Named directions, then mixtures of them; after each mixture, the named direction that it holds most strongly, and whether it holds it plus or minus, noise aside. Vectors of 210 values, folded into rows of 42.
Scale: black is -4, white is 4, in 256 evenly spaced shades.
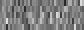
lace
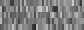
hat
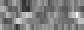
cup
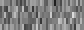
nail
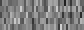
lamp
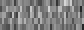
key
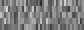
nail, minus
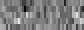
cup, plus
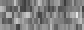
cup, plus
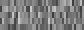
key, plus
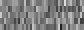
lamp, minus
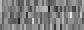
lamp, minus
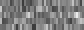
hat, plus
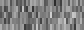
nail, plus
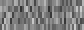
key, minus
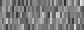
lace, plus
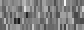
lamp, minus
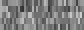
lamp, minus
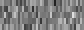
nail, plus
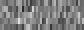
nail, minus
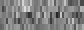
lace, minus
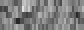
cup, minus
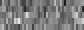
cup, plus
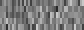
lace, plus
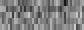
key, minus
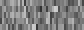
hat, minus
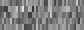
nail, plus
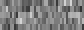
key, plus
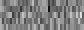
lamp, minus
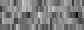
cup, minus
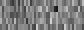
hat, plus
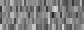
hat, minus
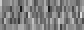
lamp, minus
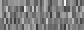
lamp, minus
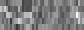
cup, plus
